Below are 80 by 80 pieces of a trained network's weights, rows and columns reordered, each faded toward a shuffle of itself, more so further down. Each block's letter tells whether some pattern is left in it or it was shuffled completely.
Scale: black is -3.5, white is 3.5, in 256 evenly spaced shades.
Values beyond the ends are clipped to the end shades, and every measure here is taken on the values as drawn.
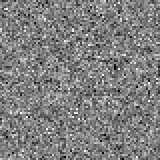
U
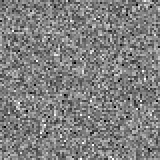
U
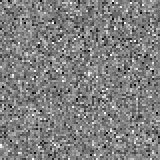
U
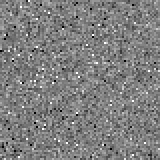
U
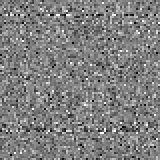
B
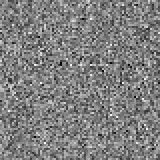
B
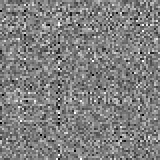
B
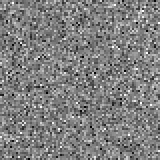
U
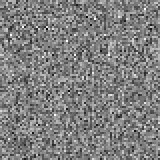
B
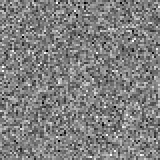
U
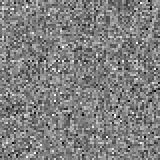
B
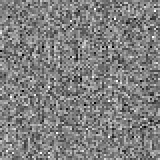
B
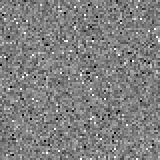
U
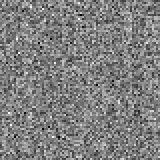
B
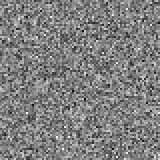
U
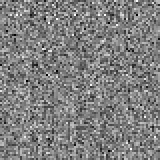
B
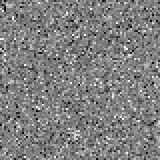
U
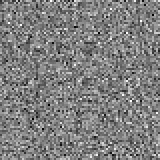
B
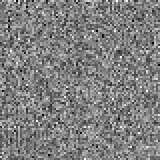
B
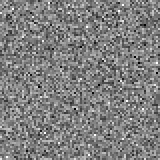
U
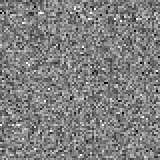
B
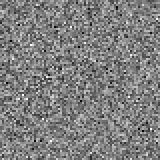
U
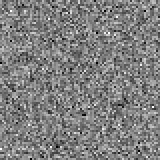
B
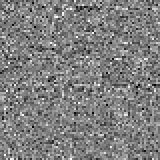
B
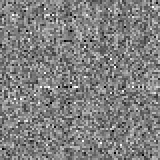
B
